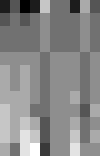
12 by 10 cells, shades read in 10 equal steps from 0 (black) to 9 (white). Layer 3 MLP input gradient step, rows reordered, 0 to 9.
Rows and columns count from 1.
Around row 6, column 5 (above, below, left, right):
4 4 5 5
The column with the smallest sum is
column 5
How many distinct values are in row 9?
5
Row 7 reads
6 5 6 5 4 5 5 5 4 5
